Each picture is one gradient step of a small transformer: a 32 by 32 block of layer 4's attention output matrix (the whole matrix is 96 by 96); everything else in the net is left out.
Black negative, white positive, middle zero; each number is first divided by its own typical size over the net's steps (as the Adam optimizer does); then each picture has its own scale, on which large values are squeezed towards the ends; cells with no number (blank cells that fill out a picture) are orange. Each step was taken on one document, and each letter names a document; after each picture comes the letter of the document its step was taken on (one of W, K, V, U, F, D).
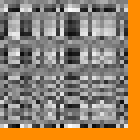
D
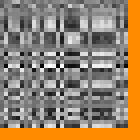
D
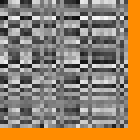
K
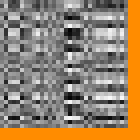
K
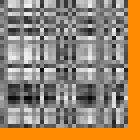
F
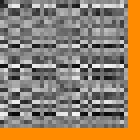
K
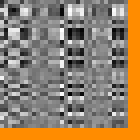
D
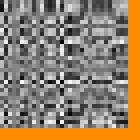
D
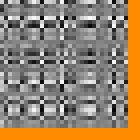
F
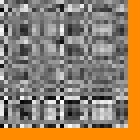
D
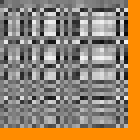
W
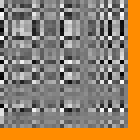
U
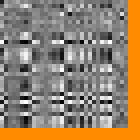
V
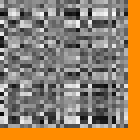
K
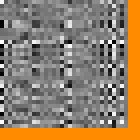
U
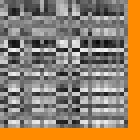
K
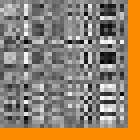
V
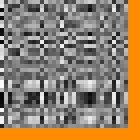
F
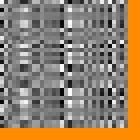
U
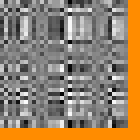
V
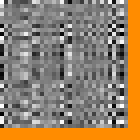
U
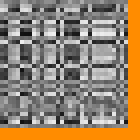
W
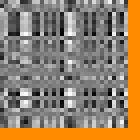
U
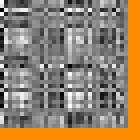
V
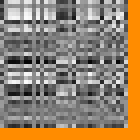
F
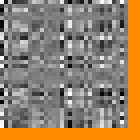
U
